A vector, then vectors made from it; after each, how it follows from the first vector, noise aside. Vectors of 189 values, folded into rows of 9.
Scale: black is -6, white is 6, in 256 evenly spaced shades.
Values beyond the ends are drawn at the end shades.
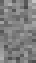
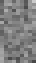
copied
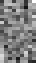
scaled up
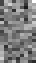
scaled up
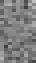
copied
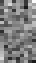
scaled up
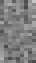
copied
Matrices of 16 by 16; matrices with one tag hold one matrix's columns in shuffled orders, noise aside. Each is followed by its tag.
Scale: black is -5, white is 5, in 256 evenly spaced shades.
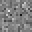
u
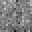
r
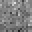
r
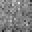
r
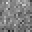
r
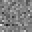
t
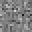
u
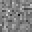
u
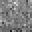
r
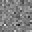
t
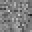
u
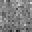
r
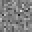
u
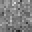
r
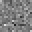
t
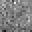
r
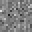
u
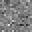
t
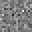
u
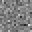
t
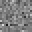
t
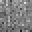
r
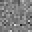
t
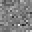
t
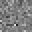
t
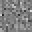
u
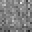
r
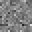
t
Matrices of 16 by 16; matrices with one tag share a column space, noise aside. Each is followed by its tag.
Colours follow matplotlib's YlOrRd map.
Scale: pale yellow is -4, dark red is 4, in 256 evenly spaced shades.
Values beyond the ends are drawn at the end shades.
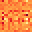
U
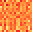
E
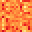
E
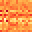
U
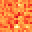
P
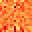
E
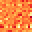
P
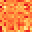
E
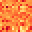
E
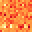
P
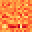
P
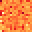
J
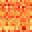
E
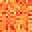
J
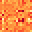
U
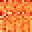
J
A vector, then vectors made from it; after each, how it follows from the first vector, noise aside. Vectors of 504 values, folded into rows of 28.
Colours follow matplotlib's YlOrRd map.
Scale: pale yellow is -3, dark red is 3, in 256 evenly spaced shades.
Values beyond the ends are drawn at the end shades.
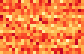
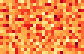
sign-scrambled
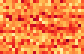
negated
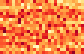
wrapped around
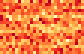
copied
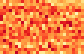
wrapped around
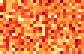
sign-scrambled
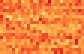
shrunk
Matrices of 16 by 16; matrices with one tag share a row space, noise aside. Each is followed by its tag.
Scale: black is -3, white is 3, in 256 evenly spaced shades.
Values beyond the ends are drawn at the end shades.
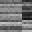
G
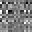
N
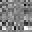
N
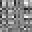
N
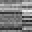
G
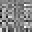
N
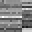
G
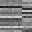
G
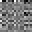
N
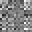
N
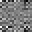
N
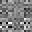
N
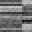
G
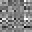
N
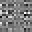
N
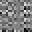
N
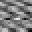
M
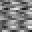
M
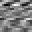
M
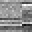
G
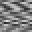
M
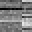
G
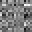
N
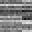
G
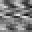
M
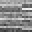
G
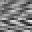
M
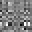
N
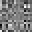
N
